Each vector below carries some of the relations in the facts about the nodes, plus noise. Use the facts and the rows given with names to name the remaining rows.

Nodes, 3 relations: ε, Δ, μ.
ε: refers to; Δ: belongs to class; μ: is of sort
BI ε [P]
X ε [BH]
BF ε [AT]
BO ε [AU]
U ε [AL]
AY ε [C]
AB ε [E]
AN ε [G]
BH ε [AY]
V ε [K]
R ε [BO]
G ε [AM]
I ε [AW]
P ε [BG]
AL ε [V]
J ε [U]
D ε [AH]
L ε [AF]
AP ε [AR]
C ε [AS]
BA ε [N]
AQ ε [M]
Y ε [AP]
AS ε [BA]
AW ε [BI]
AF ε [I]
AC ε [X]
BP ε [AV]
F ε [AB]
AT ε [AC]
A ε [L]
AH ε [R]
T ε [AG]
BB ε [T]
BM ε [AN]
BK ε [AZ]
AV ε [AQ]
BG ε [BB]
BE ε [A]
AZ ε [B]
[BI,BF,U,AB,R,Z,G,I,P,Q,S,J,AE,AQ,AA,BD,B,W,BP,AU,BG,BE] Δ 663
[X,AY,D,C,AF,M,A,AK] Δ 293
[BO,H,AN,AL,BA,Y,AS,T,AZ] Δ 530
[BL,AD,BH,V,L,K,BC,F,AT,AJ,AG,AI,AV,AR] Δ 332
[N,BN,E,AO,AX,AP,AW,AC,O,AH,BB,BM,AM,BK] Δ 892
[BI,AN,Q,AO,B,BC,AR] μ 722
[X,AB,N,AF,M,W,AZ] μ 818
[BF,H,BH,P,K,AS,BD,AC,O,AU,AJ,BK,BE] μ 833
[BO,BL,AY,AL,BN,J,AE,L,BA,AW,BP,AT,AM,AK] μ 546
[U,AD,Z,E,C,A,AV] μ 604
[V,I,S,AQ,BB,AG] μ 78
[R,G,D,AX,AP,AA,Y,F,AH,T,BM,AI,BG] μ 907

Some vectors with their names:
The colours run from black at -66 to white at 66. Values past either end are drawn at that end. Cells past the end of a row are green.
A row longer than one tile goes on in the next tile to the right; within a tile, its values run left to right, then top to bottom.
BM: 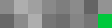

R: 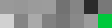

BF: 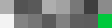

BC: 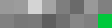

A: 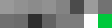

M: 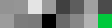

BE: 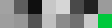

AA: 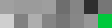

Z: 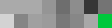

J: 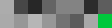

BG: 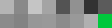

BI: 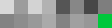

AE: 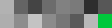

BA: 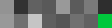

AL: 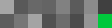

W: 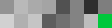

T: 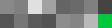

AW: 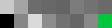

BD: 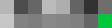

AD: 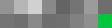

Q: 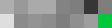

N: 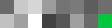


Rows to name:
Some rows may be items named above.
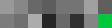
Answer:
AT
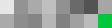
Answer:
I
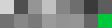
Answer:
P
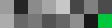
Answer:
AS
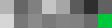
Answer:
AU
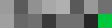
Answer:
BH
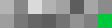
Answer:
V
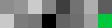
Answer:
X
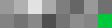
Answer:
AR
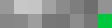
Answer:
AO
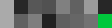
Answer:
AY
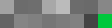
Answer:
BK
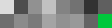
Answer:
P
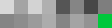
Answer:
BI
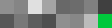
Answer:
T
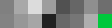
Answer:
AZ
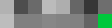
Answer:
BD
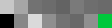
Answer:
AW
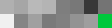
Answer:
B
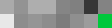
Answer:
Q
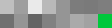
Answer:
BB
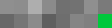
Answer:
F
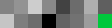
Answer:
X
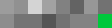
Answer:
AN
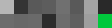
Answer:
AK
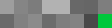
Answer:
O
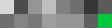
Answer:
P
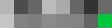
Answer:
BD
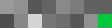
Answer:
BN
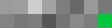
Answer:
BC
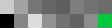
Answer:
AW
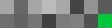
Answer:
K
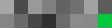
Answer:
D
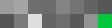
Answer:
AM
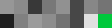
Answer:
L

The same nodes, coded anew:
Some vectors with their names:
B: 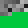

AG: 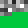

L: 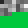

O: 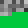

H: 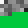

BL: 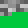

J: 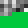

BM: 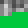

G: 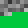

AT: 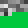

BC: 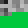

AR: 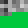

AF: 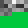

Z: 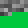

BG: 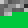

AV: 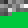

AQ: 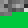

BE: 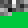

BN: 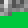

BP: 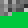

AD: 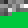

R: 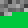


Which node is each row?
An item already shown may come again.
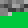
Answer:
BD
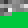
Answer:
AI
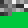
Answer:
A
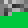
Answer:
AY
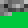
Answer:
AU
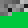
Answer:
B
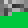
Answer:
AY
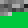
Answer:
P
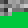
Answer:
AJ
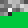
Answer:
V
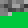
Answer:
BD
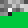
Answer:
V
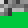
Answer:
AN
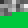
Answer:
L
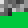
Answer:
BA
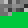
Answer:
AE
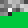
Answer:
V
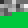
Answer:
L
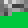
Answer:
AK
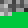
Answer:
AC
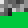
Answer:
BA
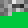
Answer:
D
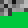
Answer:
N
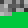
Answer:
BK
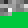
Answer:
F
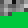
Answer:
E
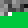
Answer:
BF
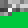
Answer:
K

